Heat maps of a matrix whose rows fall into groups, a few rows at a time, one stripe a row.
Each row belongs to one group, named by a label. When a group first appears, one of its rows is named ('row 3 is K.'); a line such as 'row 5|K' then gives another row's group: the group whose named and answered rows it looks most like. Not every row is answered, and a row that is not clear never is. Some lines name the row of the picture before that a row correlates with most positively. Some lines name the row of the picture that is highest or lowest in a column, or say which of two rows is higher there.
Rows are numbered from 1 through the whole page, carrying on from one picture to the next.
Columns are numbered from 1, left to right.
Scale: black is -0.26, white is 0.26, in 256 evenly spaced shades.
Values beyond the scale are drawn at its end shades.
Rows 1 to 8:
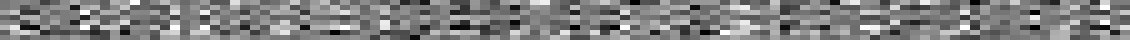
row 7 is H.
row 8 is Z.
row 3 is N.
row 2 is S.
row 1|Z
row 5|S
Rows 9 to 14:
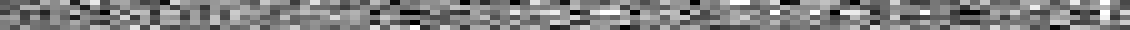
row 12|S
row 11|Z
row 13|Z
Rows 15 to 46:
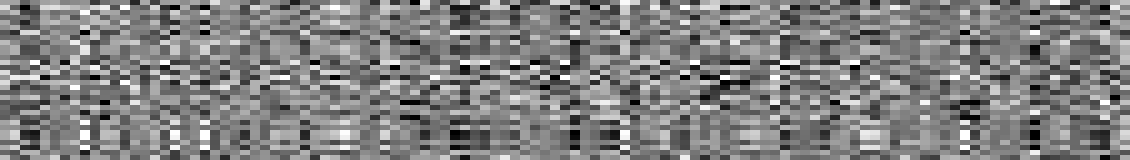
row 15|Z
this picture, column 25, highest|21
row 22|S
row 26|Z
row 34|H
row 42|N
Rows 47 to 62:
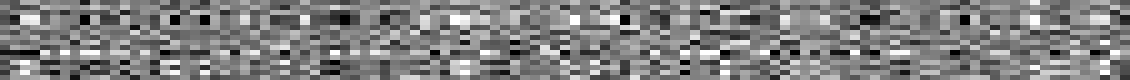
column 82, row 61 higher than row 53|Yes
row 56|H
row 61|H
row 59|H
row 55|S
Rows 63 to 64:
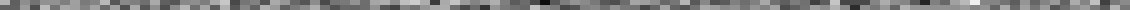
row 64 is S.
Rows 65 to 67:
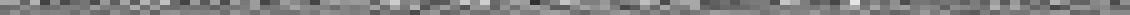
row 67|Z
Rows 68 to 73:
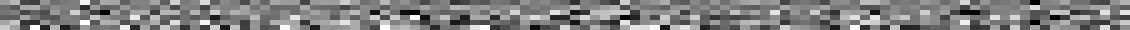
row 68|N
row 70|Z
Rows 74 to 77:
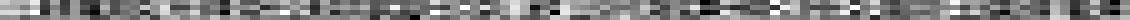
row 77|Z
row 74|H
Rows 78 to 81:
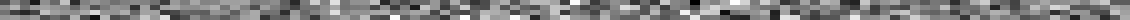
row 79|Z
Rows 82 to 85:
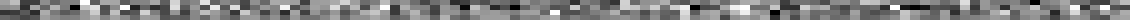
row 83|S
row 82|N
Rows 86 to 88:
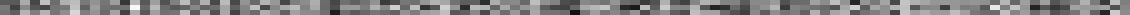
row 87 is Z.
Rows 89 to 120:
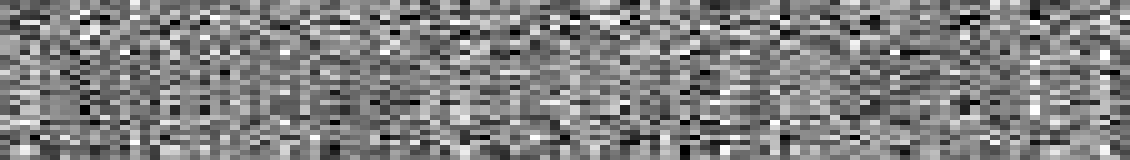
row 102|Z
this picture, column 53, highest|103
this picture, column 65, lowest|116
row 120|H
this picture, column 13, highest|99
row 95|S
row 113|H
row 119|H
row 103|H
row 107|H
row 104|S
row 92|Z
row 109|Z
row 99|S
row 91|N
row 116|S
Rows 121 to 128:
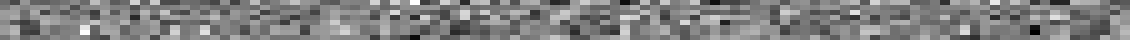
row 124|Z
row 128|Z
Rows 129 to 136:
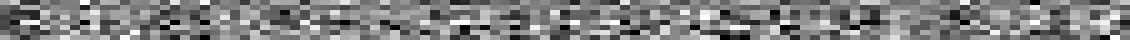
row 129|N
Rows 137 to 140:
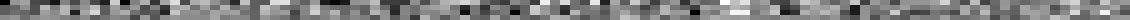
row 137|H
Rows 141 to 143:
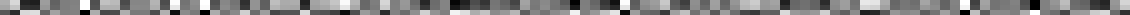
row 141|N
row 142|N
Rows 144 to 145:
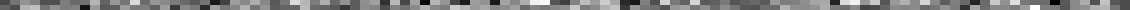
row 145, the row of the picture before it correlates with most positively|143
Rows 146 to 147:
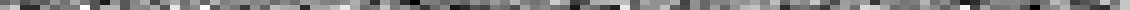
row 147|N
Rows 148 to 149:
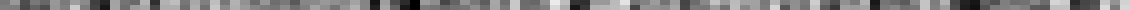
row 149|Z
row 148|Z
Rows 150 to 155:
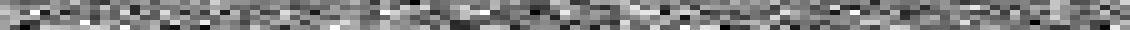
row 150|Z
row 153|H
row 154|N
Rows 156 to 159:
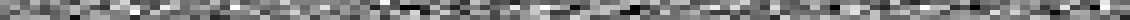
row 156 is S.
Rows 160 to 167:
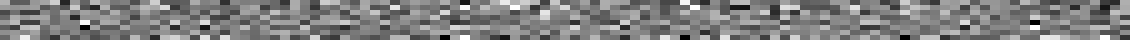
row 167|H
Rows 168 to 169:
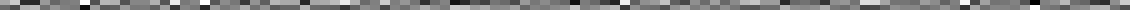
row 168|N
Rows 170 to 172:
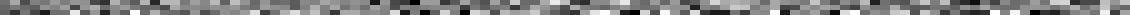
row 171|S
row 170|Z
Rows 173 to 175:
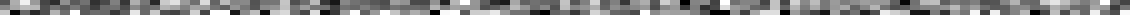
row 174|H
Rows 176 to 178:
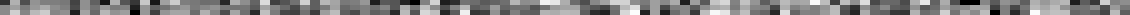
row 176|Z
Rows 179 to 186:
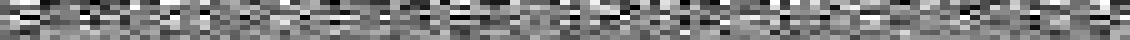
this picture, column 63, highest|182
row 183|H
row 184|N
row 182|N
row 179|H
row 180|Z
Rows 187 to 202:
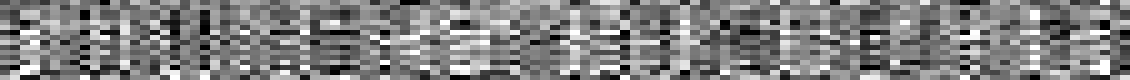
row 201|H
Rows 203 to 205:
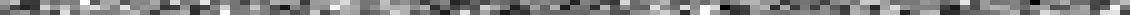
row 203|N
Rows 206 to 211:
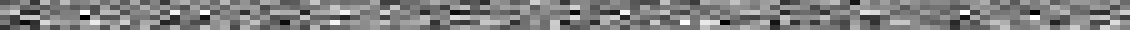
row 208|N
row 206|S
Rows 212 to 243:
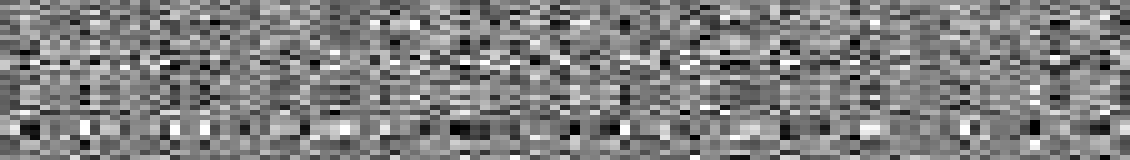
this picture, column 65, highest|224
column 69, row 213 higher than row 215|Yes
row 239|S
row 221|S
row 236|N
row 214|S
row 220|S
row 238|N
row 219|H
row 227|S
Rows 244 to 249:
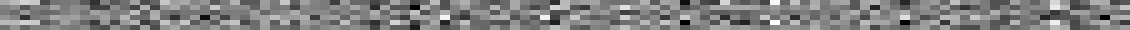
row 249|Z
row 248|H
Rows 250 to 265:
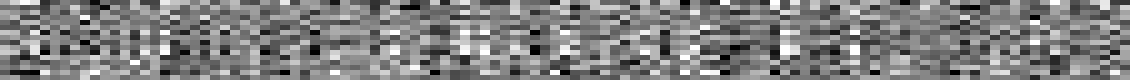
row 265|N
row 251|Z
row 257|Z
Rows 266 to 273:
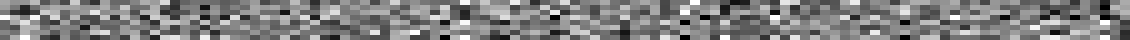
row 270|H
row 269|H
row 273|H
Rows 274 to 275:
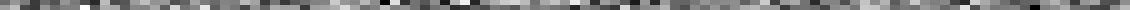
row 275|N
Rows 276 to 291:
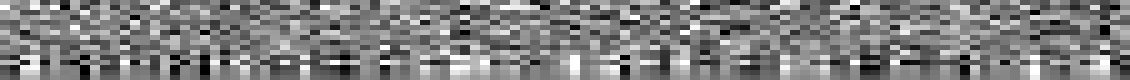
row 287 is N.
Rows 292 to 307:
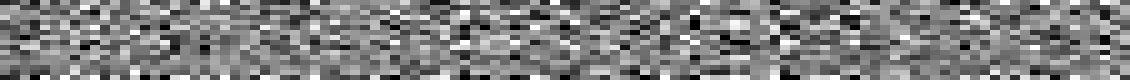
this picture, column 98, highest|295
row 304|Z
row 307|S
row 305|Z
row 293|N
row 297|S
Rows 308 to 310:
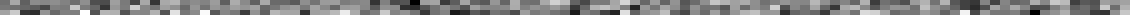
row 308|Z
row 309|Z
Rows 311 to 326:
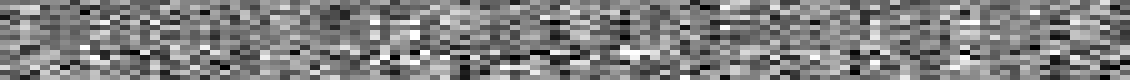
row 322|S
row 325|S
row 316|H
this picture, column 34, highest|326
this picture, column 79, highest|313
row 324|H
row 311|S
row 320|N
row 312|H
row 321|Z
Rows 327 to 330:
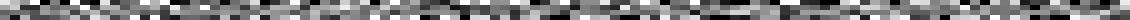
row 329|S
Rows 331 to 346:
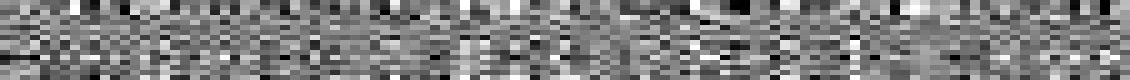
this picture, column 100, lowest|334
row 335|H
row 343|H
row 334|Z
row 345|H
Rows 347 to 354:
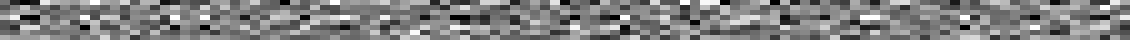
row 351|S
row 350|N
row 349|H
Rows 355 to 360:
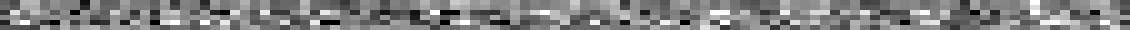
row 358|Z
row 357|Z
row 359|H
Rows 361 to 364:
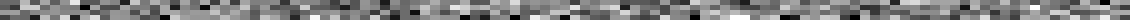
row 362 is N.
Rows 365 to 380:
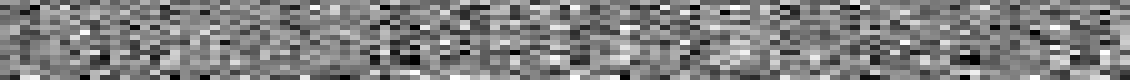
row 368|S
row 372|Z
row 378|H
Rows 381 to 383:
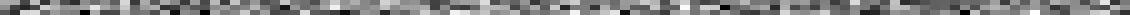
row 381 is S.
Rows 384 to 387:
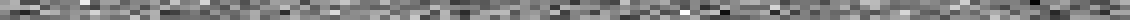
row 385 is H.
